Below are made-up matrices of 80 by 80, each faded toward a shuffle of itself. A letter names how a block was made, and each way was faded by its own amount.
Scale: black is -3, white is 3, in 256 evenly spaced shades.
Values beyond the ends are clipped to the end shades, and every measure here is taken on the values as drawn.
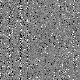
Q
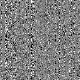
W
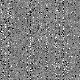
Q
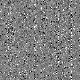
Q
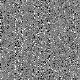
Q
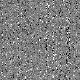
Q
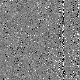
Q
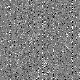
Q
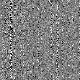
W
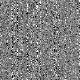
W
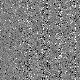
Q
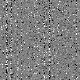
Q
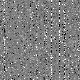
Q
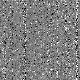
Q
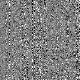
W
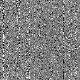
W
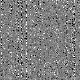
Q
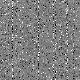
Q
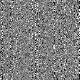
W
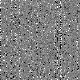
Q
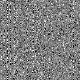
W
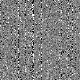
W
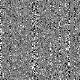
W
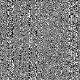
W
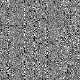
W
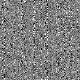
W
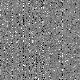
Q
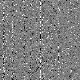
Q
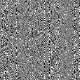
W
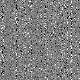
Q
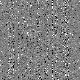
Q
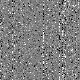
Q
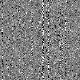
W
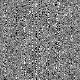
W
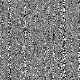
W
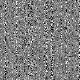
W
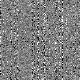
W
